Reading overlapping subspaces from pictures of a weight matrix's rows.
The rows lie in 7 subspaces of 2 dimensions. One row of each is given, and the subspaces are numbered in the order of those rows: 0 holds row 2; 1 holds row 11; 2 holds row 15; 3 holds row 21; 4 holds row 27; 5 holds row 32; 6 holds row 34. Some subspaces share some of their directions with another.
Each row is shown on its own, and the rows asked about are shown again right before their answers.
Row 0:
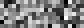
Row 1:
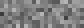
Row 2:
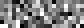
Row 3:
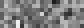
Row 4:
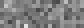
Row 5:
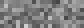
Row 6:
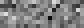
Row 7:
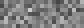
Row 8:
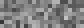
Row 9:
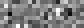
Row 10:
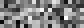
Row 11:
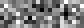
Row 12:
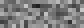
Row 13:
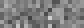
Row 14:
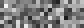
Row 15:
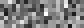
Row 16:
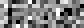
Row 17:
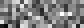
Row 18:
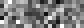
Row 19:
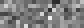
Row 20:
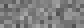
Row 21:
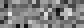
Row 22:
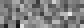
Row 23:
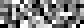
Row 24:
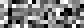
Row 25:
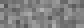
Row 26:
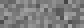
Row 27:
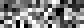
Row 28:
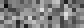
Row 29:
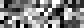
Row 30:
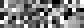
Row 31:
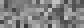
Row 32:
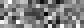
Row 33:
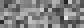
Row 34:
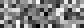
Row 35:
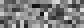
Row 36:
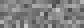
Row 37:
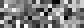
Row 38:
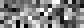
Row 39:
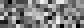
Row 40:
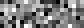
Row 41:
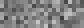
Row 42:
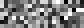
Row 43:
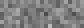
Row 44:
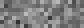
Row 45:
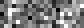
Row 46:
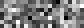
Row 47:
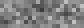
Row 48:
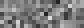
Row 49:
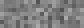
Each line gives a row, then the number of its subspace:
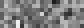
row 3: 0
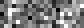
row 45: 3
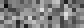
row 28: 1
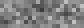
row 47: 1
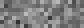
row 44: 5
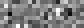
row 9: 3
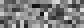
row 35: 1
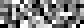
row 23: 0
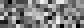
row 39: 5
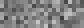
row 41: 4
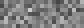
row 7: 4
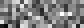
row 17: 0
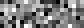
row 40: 2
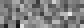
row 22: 0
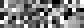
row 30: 4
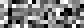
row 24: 3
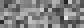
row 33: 2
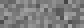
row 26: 2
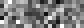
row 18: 5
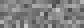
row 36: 1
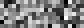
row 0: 2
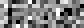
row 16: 3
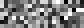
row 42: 4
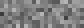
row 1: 5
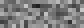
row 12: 1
